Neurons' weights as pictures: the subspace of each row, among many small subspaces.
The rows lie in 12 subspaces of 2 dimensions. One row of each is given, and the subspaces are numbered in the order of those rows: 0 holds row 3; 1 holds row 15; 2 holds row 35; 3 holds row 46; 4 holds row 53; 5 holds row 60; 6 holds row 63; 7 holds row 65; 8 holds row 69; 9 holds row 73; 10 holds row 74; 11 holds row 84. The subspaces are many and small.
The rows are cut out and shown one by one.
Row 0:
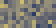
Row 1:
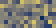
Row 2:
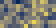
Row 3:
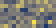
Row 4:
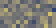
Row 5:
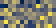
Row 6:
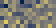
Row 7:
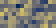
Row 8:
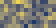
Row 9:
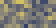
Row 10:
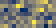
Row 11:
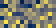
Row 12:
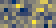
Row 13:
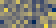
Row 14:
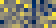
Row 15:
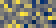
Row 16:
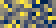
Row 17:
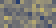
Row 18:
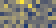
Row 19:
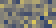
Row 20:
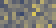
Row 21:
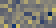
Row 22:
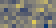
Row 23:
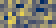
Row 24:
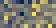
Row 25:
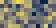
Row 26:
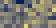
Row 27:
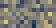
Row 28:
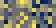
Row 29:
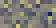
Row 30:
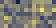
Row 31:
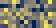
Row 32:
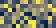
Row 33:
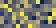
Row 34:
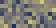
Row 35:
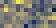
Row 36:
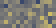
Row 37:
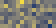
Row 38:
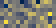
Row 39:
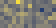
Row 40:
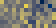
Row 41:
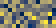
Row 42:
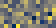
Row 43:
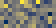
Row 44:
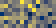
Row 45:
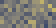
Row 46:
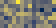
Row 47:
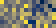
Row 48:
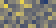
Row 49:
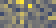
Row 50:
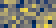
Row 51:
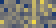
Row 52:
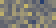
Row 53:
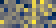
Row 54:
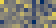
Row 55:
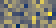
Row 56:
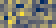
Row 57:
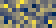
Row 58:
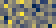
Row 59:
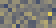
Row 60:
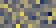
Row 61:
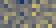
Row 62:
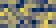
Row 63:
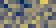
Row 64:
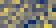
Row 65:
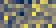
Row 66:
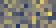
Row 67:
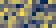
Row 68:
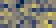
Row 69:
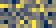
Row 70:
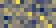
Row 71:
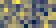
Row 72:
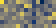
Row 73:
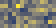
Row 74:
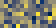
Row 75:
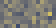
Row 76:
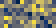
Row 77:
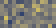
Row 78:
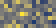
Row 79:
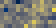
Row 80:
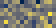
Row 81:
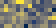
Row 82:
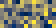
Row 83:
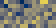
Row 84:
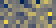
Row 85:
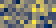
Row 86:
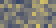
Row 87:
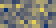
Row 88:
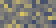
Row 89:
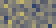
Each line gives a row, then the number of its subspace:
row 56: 9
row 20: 0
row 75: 10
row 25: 8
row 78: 1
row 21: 10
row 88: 1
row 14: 4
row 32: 5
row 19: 1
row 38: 11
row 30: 3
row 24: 7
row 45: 5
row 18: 2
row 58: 9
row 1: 1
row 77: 9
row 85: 2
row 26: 2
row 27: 8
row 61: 7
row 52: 10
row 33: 5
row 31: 8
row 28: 8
